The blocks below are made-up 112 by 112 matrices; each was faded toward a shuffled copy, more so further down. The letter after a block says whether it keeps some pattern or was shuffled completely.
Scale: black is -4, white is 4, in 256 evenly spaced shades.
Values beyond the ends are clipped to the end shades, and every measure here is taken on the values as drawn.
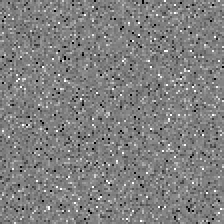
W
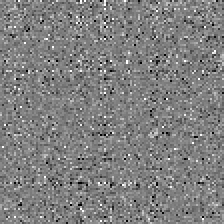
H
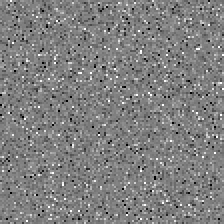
W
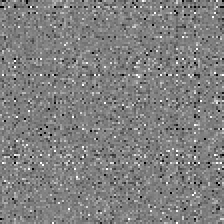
H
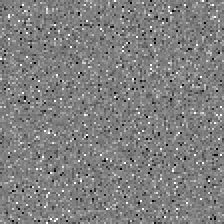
W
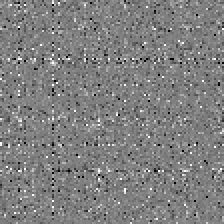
H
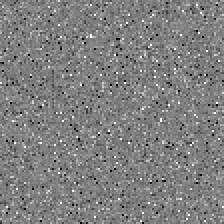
W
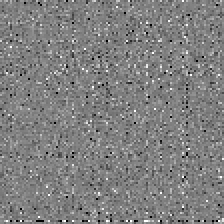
H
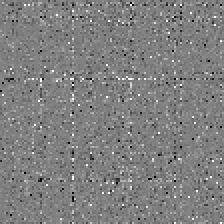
H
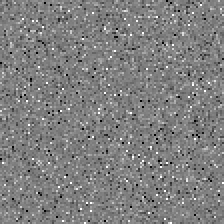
W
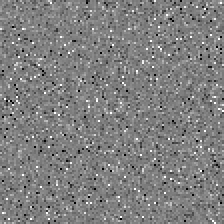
W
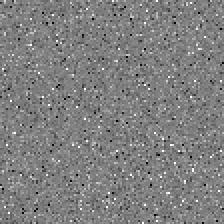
W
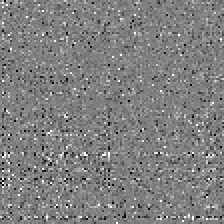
H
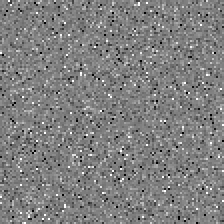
W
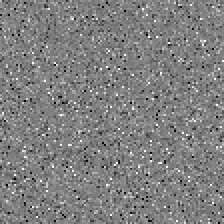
W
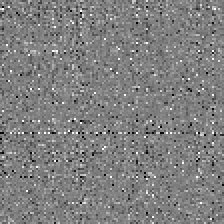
H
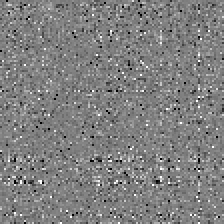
H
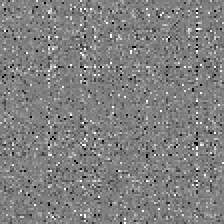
H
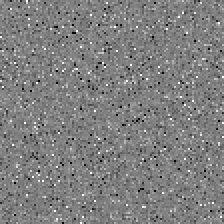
W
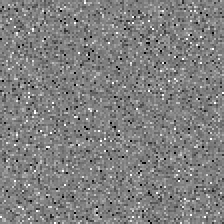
W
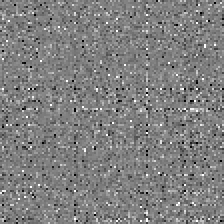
H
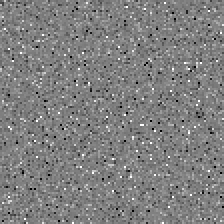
W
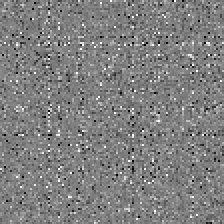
H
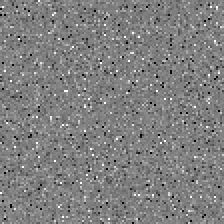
W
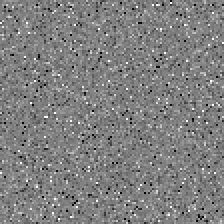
W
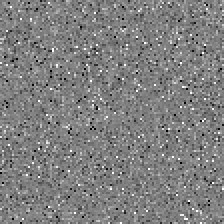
W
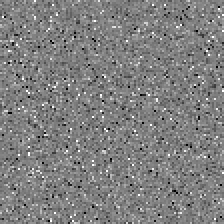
W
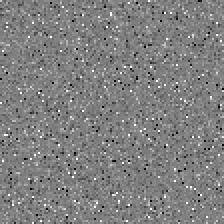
W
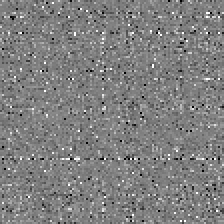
H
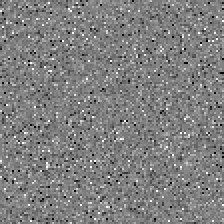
W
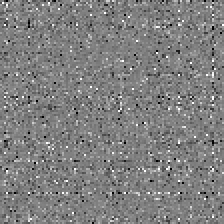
H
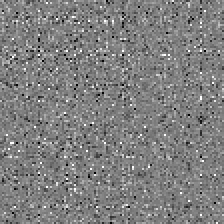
H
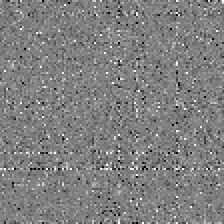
H
